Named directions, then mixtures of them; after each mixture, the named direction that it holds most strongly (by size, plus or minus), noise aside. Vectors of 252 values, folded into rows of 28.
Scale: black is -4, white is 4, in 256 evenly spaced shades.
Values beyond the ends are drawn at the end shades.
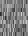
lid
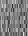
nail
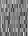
nail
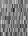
nail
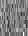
nail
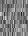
lid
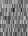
lid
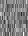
lid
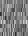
lid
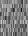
lid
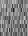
nail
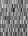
nail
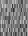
nail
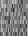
nail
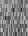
lid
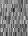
lid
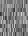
lid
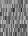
lid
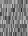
lid
